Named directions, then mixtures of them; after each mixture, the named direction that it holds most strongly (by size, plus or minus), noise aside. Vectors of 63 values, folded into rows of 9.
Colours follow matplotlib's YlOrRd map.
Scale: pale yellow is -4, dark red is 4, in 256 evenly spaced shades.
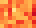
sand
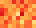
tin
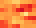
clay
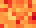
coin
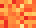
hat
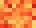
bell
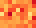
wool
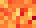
tin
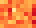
sand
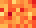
wool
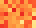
bell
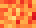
coin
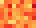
bell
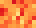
tin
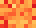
bell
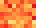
bell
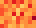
coin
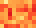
sand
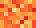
hat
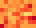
coin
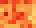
sand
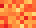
hat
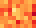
sand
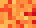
sand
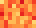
tin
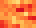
clay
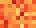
hat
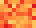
bell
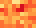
clay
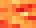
clay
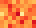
tin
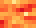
clay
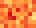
coin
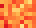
hat
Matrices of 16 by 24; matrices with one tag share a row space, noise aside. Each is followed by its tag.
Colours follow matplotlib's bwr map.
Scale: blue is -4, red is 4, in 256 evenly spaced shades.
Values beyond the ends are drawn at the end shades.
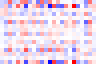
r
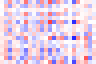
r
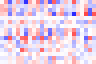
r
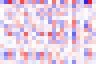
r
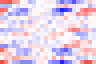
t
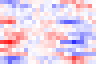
t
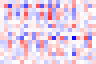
r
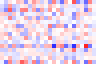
r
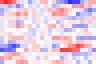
t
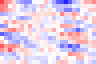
t
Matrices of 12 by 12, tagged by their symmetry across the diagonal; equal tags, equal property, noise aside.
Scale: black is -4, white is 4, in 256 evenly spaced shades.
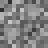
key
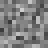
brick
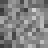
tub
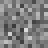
tub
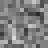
brick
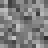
brick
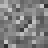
key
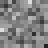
key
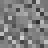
brick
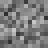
tub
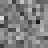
tub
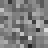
brick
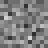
tub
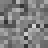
key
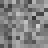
tub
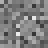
key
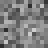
key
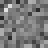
key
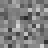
brick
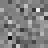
brick
